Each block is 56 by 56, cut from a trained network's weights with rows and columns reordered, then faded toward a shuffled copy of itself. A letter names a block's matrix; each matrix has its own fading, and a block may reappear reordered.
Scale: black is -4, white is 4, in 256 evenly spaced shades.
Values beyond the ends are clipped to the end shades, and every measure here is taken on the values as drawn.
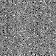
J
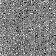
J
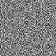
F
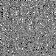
J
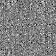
J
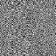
F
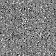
J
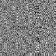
F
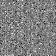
J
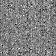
J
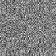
F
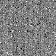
J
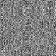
F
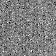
J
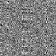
F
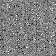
J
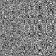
F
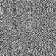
F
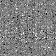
J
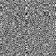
F
